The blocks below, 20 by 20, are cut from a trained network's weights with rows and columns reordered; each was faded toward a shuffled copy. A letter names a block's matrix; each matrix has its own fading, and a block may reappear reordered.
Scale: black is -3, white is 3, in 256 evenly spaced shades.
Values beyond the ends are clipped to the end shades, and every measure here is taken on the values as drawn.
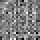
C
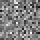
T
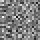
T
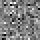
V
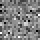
V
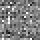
V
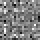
V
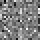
V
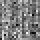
C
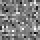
V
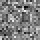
T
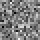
T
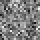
T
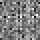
C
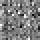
C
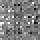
C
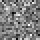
T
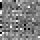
V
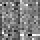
C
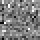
V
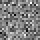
T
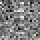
T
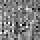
C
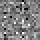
V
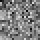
T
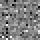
V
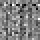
C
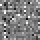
V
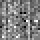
C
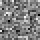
T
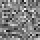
T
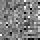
V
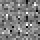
V
